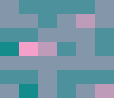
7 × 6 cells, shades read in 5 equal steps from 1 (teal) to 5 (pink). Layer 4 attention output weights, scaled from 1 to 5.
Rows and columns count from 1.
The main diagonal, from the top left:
3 3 3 2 3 2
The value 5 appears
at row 4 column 2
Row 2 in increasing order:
2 3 3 3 3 4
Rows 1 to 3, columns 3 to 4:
2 2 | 2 3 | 3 3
